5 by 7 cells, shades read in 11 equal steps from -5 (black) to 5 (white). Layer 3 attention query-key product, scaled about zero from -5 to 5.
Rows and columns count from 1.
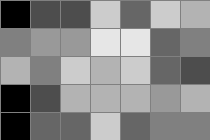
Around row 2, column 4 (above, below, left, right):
3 2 1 4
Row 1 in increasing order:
-5 -2 -2 -1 2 3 3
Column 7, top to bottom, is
2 0 -2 2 0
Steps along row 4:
up up same same down up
